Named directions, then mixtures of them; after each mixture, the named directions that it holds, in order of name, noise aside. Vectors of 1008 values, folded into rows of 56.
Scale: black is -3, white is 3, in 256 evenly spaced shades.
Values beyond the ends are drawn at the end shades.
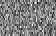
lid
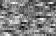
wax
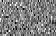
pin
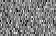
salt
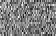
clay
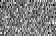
clay, pin, salt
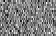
lid, salt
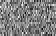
clay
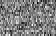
lid, salt, wax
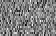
lid, salt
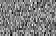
lid, pin, salt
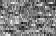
lid, wax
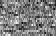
lid, wax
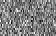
salt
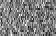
clay, salt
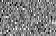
pin
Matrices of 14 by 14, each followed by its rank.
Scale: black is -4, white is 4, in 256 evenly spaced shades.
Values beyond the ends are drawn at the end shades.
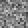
full rank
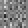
two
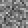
full rank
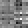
two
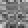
three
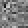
three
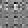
two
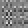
two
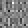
three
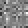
three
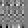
two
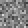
full rank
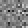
three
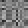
two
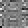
three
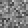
full rank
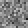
full rank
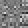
three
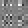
two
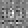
three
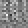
three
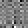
two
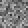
full rank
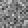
full rank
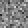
full rank
